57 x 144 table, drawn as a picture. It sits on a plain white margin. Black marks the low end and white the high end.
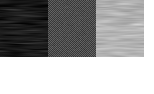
The table splits into one row of 3 panels. Panel 1,1: very low, streaked across, faint in contrast. Panel 1,2: low, checkered. Panel 1,3: high, streaked across, faint in contrast.
